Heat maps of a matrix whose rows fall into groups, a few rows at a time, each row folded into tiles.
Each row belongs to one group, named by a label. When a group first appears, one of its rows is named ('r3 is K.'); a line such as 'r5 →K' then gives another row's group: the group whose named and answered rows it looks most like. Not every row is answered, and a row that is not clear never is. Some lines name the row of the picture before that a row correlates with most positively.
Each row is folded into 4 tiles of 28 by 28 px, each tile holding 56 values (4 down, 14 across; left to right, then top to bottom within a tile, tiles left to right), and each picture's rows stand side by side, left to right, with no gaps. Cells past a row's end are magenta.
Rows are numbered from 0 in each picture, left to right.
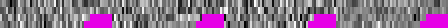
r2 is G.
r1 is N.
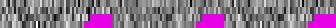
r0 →N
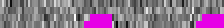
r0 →G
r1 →G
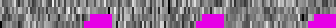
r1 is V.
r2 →G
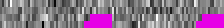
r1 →G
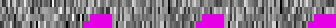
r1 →V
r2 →V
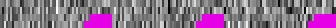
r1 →V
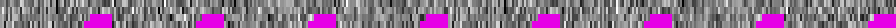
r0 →V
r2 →G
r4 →V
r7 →G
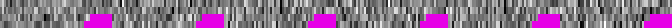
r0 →G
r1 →N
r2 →V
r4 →V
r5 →G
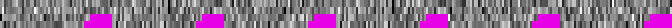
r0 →G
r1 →V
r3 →V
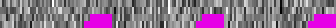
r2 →V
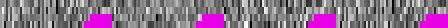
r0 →V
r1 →G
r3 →V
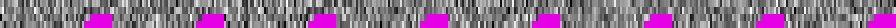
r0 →G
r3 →N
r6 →N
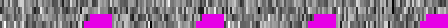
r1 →N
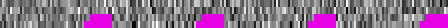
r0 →N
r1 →G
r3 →N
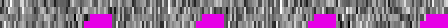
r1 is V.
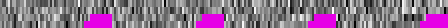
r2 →N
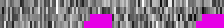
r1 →G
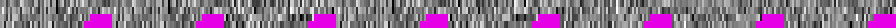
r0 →V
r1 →V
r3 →V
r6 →N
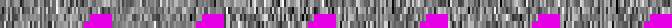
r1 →G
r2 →G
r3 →V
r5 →V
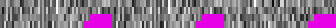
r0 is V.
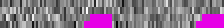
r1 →G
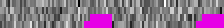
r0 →N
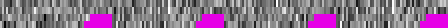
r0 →G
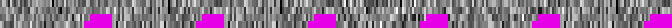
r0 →N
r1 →V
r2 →V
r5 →V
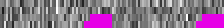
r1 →G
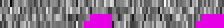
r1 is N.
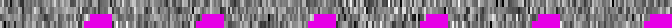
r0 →G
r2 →G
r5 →N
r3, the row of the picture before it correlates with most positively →1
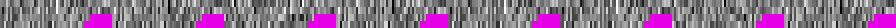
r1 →V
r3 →V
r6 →N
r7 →V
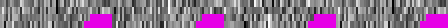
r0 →V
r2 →G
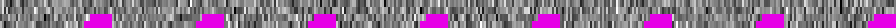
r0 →G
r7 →V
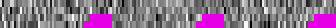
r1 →G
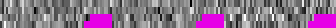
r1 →N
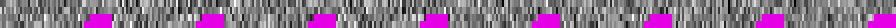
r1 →N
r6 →V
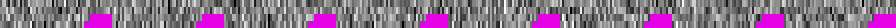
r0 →N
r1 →V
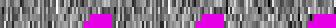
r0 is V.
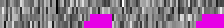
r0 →V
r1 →N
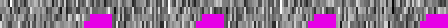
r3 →V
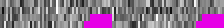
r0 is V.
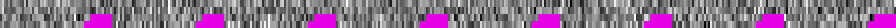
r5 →G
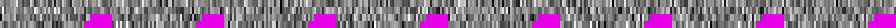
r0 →G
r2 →V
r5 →N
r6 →N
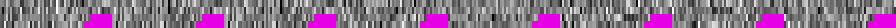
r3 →N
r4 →G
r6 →G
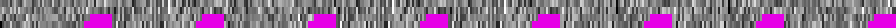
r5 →V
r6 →V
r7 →N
